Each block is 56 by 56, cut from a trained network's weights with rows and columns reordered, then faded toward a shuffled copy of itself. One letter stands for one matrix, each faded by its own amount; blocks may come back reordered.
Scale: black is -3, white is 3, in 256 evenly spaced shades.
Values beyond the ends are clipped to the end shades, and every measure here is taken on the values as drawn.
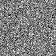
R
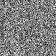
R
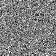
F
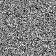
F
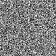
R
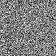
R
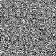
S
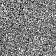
F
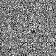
R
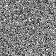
F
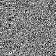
S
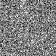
R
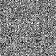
R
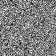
F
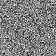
R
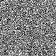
R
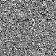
S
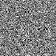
S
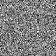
S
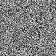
R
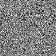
S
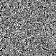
S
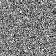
F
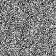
R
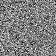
F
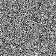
F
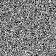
F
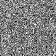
R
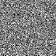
S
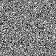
F
